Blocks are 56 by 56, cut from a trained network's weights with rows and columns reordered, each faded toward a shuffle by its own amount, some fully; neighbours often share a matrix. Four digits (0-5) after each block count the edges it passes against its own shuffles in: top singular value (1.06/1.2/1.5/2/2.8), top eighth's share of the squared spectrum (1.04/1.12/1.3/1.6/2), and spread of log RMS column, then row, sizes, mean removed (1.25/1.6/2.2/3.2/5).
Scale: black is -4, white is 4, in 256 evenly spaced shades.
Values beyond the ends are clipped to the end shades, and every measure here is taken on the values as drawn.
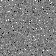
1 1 0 0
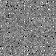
2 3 0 2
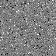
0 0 0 1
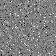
0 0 0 0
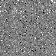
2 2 1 1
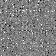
2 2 0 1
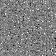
1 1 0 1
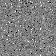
0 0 0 0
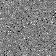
1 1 0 1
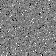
0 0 0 0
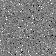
0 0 0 0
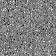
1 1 0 1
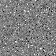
0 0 0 0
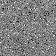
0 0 0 0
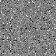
3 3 1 1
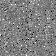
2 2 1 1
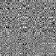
3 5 2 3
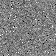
0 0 0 0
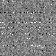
3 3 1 2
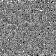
2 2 0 1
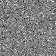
1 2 0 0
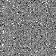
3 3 2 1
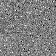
1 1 0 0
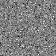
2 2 0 0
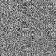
3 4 1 1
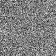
2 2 0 0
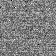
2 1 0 0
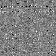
2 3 0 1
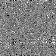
2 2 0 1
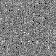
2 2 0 1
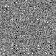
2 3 0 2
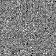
2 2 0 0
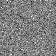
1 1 0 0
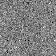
2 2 0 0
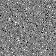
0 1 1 0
